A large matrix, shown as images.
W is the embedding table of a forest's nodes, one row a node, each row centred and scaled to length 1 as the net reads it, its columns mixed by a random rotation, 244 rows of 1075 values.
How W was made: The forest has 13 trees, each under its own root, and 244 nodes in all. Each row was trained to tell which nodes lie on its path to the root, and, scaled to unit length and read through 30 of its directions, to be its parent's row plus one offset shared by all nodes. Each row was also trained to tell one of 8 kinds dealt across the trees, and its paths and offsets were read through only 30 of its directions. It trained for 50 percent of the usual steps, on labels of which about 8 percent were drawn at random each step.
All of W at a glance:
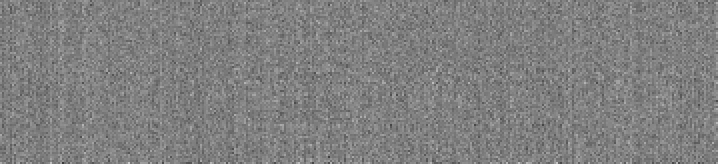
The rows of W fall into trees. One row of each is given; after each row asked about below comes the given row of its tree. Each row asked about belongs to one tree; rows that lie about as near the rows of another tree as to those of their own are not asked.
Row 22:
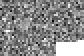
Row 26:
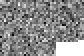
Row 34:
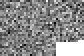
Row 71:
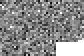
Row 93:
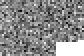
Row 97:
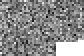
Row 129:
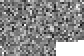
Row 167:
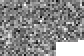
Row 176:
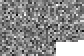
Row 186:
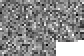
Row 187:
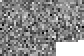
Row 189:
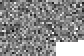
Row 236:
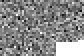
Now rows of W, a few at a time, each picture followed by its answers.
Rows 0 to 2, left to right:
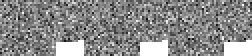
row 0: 93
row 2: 97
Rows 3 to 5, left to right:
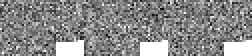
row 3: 186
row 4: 34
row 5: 187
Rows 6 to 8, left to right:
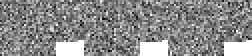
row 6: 129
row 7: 93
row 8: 176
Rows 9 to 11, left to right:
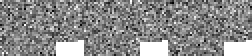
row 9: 129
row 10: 34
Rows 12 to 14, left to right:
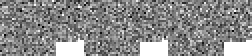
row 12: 34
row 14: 26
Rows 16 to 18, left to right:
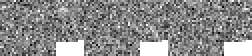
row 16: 129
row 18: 189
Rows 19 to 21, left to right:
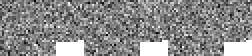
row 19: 186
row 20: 186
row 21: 71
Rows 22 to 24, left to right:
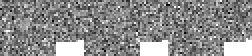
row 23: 236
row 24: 189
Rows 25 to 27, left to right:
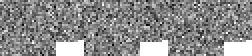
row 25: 129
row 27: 189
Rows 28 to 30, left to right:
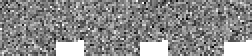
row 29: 176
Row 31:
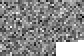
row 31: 187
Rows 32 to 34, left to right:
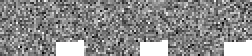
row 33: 189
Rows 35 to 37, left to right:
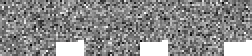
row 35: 22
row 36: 71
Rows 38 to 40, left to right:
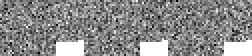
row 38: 22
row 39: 176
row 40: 186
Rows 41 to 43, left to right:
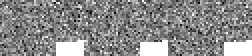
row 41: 34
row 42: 26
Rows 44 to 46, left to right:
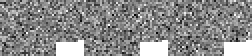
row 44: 167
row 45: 93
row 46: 187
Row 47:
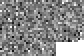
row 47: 187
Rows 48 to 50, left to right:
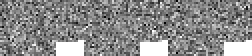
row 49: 236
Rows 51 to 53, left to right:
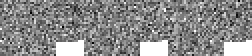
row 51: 34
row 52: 97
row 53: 93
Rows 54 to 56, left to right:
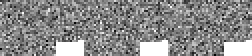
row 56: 71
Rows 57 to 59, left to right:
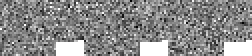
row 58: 22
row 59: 186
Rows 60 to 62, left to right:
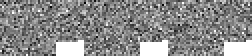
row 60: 236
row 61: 187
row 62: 189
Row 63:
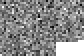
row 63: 22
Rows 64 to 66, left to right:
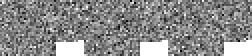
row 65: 22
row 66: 71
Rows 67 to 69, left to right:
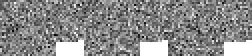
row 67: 189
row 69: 34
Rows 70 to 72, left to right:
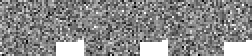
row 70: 97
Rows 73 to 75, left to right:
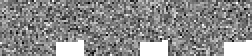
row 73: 236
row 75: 34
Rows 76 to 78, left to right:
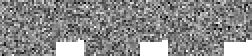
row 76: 167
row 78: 176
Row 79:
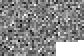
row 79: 34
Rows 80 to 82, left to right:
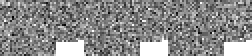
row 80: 26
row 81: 22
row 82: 187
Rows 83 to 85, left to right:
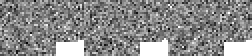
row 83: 186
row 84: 97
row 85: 71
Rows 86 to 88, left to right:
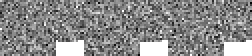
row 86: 186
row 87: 34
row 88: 167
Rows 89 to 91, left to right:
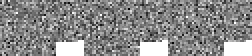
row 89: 187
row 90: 189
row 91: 167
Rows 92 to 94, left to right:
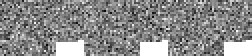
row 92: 186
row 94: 93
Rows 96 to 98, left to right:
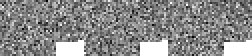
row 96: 176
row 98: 71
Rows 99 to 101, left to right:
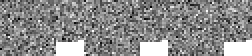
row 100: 97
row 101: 129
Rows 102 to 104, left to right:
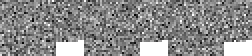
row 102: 22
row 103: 93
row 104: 34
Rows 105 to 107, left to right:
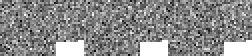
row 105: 34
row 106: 97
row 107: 186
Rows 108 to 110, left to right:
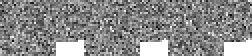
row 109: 236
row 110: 236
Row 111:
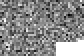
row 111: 236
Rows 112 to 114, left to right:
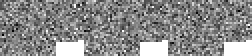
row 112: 189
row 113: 176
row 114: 167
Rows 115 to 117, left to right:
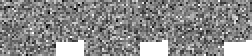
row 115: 26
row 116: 176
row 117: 189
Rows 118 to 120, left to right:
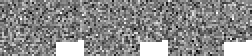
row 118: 167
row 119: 167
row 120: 129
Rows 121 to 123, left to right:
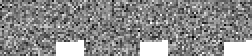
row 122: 167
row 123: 71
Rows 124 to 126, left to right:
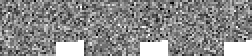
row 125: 34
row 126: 186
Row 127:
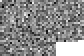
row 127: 34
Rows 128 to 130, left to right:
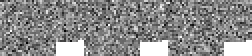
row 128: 97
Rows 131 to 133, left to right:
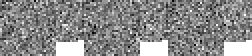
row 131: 186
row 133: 22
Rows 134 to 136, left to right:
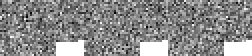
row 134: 176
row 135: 34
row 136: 189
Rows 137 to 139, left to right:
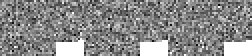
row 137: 187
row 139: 97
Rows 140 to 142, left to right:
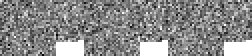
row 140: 129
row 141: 129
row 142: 129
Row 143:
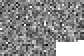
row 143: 186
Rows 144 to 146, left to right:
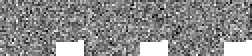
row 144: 93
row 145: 34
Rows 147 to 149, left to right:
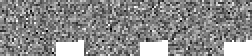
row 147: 93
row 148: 34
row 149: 129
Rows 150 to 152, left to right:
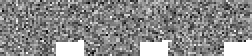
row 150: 93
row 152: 26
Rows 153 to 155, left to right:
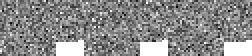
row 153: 187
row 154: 187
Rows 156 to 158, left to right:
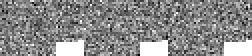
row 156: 189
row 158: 186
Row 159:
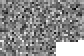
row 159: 26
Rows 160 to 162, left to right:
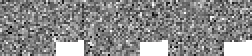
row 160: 186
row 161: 93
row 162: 187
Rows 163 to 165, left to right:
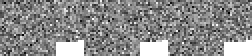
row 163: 186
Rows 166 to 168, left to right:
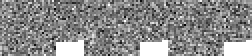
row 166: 71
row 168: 189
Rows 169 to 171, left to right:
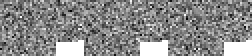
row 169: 167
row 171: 236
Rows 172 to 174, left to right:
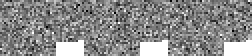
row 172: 26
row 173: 22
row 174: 236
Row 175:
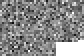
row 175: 187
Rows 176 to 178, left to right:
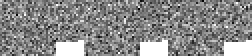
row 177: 167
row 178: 186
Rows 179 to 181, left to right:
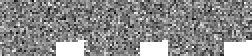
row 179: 236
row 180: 26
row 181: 34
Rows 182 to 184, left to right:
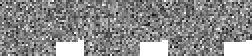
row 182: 189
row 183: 236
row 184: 187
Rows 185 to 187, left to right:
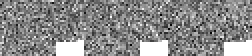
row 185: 189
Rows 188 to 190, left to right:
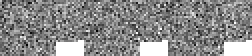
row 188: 186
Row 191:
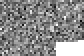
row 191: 129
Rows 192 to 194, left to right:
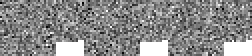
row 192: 167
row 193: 22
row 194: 129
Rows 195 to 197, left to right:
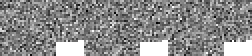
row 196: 22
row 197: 129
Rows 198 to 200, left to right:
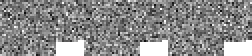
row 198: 22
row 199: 189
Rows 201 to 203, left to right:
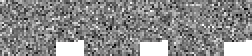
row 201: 26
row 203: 34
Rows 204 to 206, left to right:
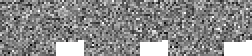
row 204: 129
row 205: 236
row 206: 187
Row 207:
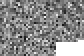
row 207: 71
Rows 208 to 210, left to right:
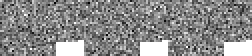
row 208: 34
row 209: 186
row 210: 34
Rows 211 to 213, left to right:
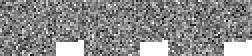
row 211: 186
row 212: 167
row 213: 167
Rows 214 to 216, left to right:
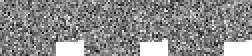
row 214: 187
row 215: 97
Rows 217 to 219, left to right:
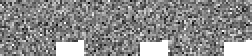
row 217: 176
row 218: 97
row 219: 236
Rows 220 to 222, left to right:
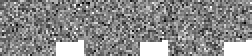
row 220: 189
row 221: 186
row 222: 186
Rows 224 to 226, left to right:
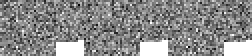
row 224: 22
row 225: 167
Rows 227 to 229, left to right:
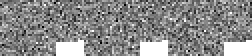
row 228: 22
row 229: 93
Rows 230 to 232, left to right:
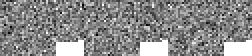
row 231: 26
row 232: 71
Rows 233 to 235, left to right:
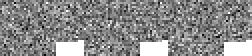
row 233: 34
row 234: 34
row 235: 167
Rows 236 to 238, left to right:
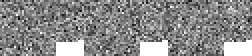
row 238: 129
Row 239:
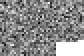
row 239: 167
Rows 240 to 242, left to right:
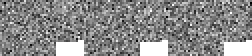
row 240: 186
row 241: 97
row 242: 93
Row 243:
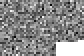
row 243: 167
